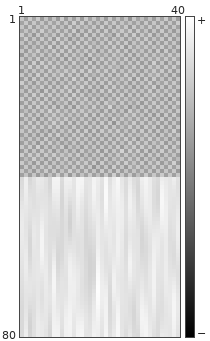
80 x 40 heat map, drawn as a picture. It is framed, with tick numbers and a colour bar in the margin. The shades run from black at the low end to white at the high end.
The table splits into 2 rows of 1 panel. Panel 1,1: high, checkered. Panel 2,1: very high, streaked downward, faint in contrast.
